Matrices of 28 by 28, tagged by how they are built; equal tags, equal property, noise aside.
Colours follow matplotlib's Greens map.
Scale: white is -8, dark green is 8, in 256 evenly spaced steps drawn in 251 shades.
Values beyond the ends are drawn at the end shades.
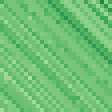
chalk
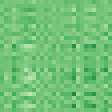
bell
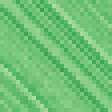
chalk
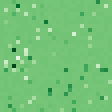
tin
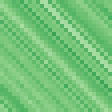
chalk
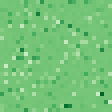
tin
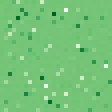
tin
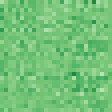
bell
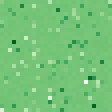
tin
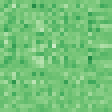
bell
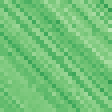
chalk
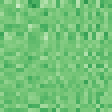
bell
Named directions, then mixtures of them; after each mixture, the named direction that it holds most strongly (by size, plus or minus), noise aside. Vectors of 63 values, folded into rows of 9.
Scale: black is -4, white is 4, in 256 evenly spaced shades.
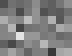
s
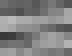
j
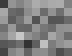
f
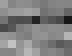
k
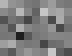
s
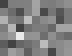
s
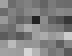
k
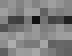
k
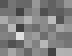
s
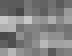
j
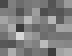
s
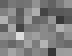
s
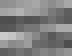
j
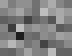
s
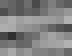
j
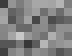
f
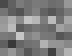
s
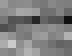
k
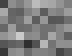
f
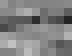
k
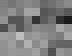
k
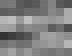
j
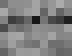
k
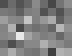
s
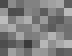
f
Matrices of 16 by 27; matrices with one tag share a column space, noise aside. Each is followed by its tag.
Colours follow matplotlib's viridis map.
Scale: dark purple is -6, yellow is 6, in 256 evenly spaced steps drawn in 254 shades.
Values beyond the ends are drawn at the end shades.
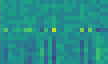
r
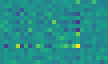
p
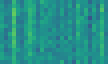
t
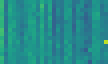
t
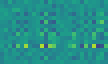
p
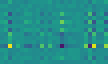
p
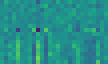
r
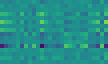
p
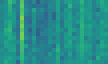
t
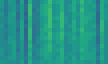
t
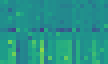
r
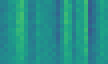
t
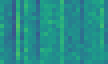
t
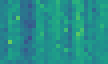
t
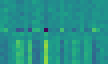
r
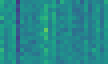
t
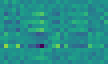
p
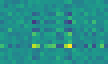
p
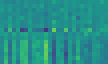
r
